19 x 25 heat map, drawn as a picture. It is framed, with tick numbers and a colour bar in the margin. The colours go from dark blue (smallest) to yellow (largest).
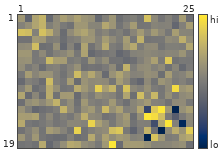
Histogram: heavy tails on both sides. Roughest part: bottom right. Odd patch: rougher, in the bottom right. Mirror symmetry: none.
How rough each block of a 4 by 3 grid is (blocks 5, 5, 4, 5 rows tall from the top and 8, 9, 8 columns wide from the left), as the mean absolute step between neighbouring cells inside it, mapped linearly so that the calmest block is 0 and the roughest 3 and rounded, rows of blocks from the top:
100 | 000 | 112 | 013
